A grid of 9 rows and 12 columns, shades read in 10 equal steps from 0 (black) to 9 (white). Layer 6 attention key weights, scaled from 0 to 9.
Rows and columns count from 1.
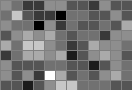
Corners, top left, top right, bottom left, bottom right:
5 3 3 3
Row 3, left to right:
5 4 4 0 5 2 4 3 3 4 3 6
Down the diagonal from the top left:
5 7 4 5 5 6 3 4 4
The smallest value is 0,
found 2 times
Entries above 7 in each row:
0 0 0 0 0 0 0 1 0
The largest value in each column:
6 7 7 7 9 7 7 4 6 6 6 6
